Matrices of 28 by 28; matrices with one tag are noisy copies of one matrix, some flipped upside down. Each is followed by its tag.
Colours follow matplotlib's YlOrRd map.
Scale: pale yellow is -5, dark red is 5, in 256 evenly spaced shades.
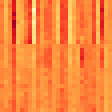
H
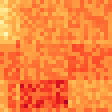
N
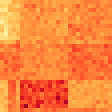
N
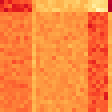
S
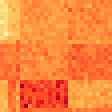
N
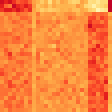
S
